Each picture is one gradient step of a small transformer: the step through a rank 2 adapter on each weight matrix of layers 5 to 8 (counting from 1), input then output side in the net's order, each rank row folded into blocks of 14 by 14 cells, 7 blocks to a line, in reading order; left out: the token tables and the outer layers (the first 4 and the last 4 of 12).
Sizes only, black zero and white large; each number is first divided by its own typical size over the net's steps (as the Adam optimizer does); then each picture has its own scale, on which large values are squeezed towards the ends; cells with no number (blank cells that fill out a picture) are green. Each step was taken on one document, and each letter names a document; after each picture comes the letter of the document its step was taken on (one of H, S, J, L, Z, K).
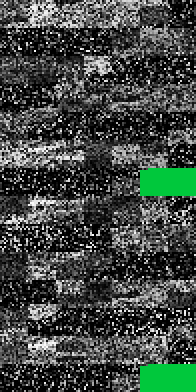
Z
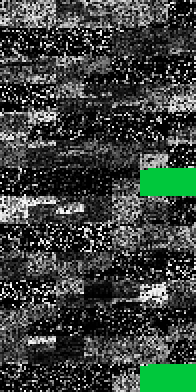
Z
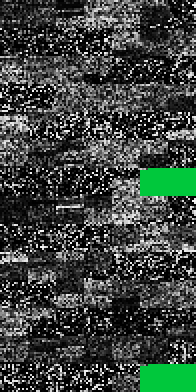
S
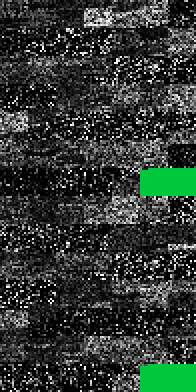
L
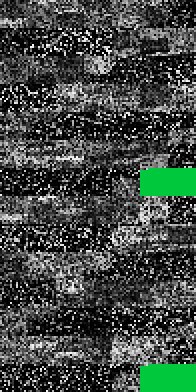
Z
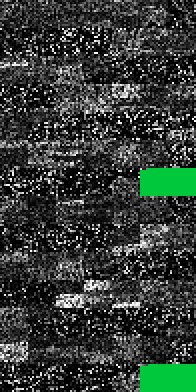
S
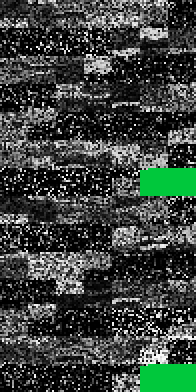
Z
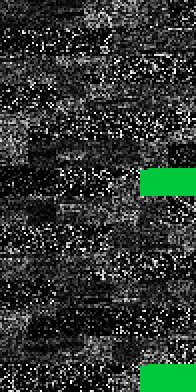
L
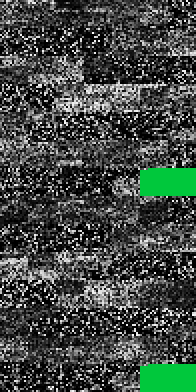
S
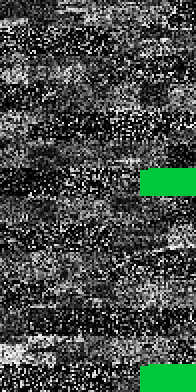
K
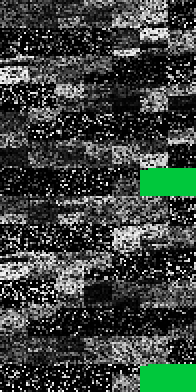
Z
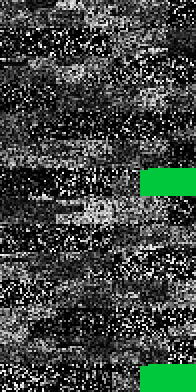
K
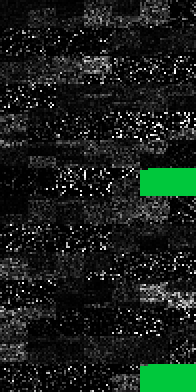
L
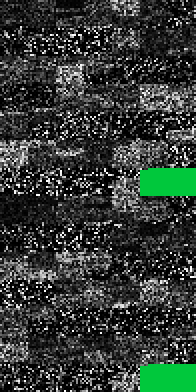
S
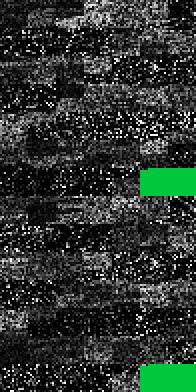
L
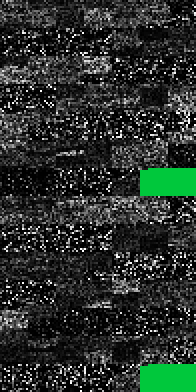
L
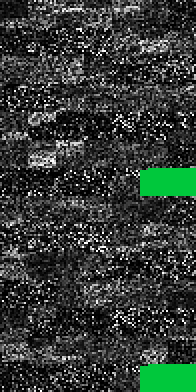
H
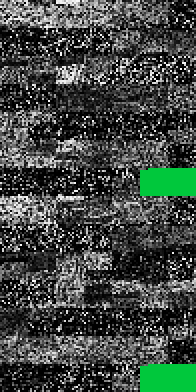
K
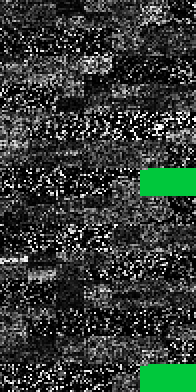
S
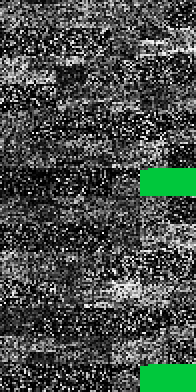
K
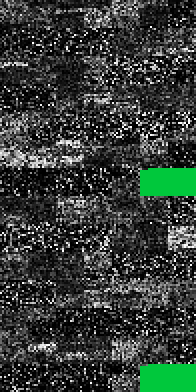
L
